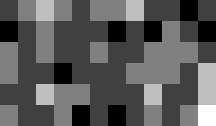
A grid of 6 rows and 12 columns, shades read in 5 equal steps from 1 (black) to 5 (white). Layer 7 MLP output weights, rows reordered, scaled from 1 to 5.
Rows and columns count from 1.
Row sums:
31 22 30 29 32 29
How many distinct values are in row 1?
4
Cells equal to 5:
1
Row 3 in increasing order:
2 2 2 2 2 2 3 3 3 3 3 3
